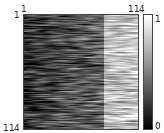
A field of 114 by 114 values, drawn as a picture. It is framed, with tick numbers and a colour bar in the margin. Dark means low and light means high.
Grain: streaks across. Slope: up to the right. Seam: vertical, 70% of the way across, the right part higher.
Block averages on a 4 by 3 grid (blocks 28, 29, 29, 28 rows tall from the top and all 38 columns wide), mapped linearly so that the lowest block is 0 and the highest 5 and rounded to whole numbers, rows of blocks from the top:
015
015
015
015
